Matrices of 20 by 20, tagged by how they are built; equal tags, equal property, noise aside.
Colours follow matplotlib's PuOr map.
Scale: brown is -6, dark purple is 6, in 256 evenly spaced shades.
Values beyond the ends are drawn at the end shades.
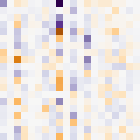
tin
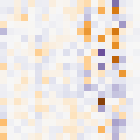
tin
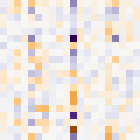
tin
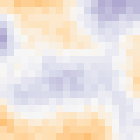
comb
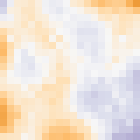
comb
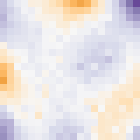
comb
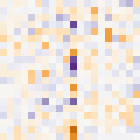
tin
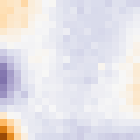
comb
